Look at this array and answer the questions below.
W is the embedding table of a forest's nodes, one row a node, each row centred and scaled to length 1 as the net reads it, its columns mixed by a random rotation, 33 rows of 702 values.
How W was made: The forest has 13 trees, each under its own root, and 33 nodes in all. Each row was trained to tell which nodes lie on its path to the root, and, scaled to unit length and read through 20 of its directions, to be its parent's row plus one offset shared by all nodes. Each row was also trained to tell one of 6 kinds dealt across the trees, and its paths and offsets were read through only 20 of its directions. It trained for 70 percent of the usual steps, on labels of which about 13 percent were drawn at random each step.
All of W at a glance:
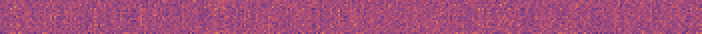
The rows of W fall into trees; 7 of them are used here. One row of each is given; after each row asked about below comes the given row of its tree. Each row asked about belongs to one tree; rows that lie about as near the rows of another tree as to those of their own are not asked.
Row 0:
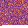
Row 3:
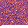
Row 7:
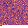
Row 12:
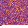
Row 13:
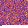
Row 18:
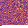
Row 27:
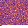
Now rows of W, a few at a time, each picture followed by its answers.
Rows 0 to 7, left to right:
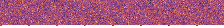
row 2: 7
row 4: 27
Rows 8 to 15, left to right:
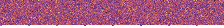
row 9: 12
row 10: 3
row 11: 12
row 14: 12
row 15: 3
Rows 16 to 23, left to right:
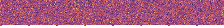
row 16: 18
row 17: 18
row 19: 0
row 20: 13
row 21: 0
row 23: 13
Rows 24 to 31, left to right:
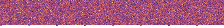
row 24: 18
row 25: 12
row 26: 13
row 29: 18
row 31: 27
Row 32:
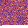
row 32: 7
